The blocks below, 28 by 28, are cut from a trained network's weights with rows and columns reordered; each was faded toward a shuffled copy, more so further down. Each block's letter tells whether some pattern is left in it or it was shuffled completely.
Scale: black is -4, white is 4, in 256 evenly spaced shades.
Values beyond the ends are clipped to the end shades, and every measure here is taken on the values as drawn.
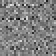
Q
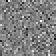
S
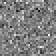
S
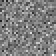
S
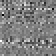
Q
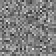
Q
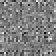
Q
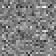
Q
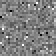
S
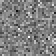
S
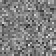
S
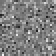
S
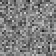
S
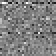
Q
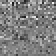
Q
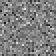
S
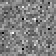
Q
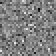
S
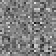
Q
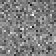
S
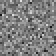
S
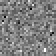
S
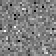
S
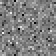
S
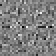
Q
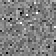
S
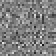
Q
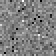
S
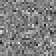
Q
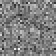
Q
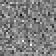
S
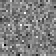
S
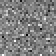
S
